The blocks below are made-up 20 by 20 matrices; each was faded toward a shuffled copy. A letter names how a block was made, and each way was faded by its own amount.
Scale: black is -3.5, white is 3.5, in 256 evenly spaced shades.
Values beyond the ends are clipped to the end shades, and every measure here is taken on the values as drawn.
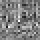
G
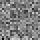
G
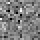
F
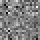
G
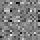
G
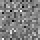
F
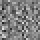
G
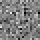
F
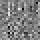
G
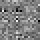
G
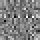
G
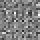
G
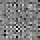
G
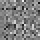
G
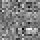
G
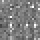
F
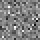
F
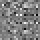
G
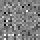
G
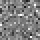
F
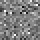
F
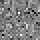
F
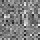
G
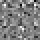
G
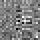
G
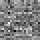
G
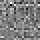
G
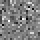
F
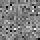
F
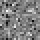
F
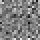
G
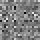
G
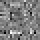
G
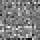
F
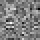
G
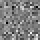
G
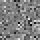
F
